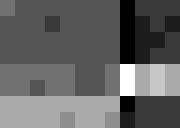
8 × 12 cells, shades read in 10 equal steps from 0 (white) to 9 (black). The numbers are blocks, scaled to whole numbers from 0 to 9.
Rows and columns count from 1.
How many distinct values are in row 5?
5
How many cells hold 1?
0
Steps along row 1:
up same same same same same same up down same same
